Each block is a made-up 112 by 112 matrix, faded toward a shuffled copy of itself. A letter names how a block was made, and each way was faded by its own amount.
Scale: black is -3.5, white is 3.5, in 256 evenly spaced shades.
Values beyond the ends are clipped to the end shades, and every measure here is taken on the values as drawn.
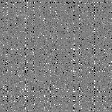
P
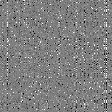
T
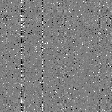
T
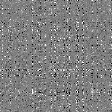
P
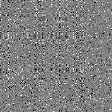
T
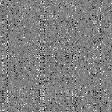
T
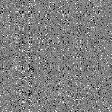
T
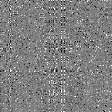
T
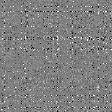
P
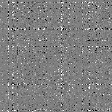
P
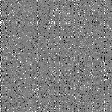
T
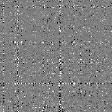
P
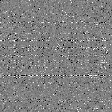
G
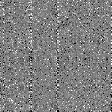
T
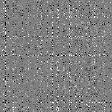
P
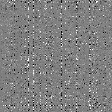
P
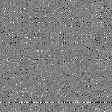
G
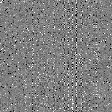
T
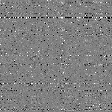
G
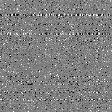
G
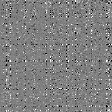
P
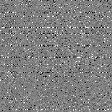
G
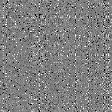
T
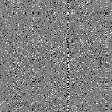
T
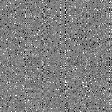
T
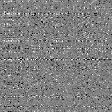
G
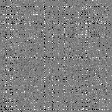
P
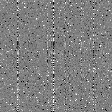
T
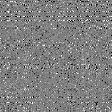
G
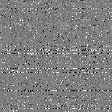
G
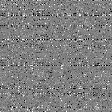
G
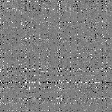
P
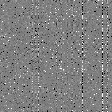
T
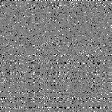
G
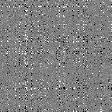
P
